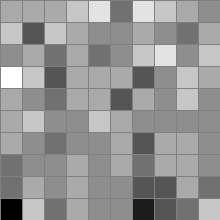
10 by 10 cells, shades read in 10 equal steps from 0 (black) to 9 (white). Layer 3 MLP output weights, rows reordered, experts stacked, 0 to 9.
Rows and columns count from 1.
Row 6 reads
6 7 5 5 7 6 5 5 5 5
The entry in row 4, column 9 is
7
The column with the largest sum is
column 4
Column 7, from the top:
8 6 7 3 6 5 3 4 3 1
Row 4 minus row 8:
5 2 -2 0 1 0 -1 -1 1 1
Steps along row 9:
up down up down same down same up down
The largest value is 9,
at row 4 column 1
